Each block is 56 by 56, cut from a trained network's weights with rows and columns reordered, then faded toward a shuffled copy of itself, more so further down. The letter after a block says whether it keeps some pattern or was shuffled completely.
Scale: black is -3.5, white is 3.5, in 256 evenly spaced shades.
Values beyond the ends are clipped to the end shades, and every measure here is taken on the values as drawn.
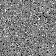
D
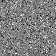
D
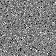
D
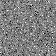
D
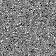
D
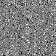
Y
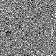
Y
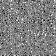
Y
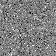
D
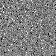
D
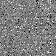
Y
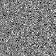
Y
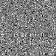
Y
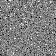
D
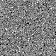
D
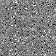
Y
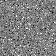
D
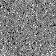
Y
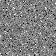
D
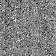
Y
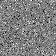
D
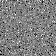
Y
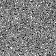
D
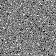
D
